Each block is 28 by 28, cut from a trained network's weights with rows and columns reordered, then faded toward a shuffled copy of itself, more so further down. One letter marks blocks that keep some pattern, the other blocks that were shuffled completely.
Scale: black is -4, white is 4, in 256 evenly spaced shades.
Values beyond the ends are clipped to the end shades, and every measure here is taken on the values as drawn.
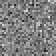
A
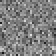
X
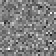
X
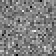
A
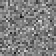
X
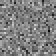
A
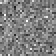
A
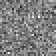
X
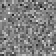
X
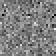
A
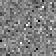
A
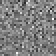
A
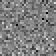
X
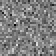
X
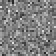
A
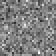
A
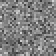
X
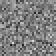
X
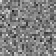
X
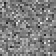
A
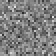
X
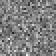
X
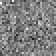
A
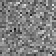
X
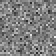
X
